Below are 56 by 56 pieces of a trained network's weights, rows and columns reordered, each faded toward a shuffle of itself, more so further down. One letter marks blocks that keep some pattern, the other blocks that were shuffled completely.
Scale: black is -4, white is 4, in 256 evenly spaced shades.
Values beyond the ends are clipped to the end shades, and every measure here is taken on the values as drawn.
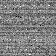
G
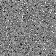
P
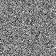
P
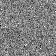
P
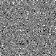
G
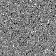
P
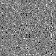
G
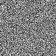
P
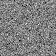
P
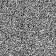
P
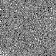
G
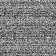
G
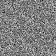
P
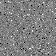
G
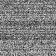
G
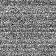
G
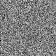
P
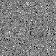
G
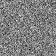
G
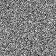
P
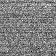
G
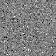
G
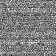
G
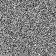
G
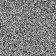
P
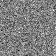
P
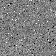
G
